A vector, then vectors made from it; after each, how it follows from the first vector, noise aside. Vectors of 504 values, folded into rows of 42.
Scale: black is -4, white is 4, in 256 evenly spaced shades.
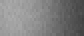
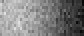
scaled up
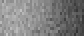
copied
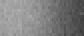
copied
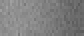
shrunk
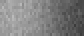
copied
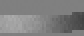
partly zeroed
